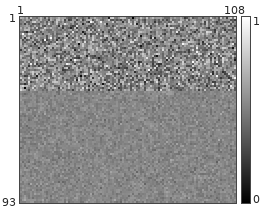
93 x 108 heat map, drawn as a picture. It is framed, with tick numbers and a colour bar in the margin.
Average level on the scale: 50%. Mirror symmetry: none. Histogram: heavy tails on both sides. Slope: none. Seam: horizontal, 40% of the way down, the bottom part calmer.
